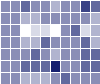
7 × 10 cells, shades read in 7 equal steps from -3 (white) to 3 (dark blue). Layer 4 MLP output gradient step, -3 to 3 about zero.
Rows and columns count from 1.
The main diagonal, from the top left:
0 0 -3 -1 0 3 1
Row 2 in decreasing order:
0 0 0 0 0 0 0 -1 -1 -1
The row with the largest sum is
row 6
